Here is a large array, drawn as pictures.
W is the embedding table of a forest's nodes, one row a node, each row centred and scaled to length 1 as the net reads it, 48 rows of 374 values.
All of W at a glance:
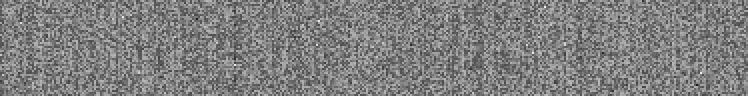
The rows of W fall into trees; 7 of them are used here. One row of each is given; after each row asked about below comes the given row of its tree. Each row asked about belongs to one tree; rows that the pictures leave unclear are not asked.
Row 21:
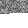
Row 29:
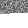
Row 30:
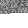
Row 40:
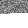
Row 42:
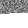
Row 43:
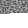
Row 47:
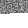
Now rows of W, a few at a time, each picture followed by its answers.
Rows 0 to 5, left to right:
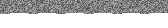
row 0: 43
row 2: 42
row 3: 29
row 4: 30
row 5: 40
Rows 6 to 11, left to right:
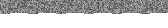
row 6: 30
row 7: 21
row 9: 29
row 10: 21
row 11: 42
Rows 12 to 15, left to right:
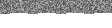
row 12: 47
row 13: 40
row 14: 29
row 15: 43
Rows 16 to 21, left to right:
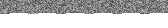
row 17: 40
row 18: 43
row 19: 29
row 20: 47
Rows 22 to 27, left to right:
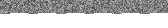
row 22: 21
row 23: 47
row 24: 21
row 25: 30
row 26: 42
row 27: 42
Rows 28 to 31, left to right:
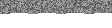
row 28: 21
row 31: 21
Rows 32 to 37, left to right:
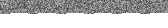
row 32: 30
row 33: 42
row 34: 30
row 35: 29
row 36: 29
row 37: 47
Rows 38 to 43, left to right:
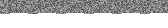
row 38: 21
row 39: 42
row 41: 40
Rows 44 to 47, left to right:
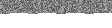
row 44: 42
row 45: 29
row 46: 21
